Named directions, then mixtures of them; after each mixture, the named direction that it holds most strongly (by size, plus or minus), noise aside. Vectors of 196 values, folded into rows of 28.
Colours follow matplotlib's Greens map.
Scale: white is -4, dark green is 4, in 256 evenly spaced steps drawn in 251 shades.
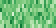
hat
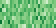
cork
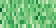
cork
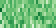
hat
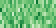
hat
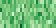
hat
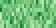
hat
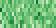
hat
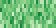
hat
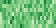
hat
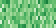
cork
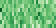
hat
